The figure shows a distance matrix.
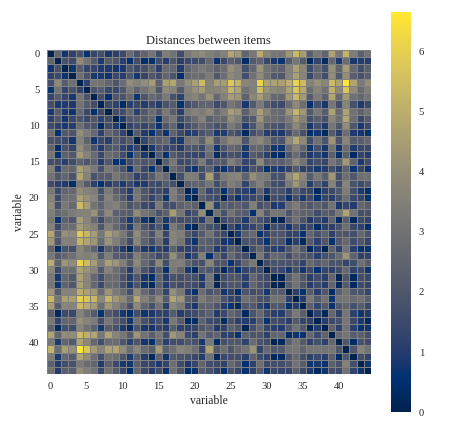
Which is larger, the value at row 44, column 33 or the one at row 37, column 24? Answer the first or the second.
the first
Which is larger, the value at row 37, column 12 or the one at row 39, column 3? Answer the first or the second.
the second
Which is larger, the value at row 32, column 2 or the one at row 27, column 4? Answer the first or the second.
the second
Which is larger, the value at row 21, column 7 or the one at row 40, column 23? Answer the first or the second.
the first
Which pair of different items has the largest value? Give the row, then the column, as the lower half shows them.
41, 4
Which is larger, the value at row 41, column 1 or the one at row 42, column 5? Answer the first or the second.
the second
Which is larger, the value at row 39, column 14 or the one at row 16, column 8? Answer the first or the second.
the second
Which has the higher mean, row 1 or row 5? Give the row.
5
